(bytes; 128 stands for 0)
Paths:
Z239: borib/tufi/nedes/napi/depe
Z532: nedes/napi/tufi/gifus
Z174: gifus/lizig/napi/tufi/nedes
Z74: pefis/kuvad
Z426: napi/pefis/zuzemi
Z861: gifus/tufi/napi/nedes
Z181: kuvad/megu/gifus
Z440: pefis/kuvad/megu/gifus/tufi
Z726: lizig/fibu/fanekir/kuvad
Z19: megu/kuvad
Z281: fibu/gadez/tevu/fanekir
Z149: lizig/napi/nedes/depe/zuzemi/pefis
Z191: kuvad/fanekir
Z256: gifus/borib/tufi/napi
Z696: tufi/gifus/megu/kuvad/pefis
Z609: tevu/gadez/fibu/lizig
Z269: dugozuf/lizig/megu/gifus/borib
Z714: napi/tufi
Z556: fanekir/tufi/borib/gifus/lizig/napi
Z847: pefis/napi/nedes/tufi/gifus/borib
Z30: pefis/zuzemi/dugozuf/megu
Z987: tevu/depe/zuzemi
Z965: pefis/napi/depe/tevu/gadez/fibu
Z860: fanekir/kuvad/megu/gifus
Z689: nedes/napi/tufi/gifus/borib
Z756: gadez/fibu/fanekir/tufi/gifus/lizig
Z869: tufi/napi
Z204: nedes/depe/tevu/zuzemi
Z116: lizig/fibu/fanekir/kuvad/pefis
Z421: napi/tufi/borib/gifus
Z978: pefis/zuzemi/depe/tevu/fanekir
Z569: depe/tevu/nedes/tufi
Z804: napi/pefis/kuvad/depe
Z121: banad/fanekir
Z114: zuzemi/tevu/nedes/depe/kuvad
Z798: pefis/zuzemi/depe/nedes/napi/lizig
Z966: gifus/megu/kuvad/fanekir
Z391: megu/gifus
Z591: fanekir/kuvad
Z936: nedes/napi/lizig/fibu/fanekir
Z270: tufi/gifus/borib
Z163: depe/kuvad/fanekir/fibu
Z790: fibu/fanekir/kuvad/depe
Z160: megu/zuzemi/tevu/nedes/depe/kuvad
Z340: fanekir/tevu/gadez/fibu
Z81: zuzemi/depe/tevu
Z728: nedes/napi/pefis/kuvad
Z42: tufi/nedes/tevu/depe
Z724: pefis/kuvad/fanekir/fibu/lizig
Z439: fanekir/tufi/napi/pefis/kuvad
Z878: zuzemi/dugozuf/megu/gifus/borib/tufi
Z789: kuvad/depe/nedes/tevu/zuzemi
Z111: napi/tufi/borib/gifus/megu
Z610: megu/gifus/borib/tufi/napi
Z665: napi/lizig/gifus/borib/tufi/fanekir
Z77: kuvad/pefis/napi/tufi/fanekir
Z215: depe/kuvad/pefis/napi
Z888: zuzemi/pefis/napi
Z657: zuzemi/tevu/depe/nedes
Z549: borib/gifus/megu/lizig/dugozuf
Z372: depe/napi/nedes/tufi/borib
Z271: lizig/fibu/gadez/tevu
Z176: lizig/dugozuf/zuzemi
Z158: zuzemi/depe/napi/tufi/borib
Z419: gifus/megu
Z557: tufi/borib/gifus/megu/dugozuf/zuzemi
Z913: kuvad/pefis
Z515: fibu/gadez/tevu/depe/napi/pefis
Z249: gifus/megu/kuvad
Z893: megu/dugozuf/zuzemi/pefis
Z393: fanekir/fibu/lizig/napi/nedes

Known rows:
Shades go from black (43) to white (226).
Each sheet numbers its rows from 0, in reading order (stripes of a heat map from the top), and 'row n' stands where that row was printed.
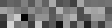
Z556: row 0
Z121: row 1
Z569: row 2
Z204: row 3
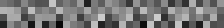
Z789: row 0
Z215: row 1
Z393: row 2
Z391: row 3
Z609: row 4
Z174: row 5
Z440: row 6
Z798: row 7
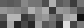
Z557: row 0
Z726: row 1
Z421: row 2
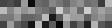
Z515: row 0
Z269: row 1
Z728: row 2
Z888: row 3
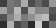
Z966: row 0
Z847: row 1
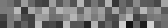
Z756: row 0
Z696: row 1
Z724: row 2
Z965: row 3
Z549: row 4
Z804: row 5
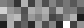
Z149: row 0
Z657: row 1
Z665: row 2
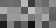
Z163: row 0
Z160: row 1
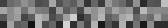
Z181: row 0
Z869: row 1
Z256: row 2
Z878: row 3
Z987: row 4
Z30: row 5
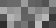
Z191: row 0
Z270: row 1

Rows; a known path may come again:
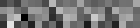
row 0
Z111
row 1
Z271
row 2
Z191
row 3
Z532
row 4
Z591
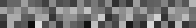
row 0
Z860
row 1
Z714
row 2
Z281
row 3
Z174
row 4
Z878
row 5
Z256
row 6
Z74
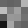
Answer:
Z913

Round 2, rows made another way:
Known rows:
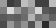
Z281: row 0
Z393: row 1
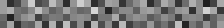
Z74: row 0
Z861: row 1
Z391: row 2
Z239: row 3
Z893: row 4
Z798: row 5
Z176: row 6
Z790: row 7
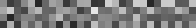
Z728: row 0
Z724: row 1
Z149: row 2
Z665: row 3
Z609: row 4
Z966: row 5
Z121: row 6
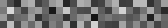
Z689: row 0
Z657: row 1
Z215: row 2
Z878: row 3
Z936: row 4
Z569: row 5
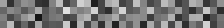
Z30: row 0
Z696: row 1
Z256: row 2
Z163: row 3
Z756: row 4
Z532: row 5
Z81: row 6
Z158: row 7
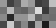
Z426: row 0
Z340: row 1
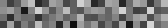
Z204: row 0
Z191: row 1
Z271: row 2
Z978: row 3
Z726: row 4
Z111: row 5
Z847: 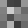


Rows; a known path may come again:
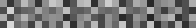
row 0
Z111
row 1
Z391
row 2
Z249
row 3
Z419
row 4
Z888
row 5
Z19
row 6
Z81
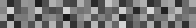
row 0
Z439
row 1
Z804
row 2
Z869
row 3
Z860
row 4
Z158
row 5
Z372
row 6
Z116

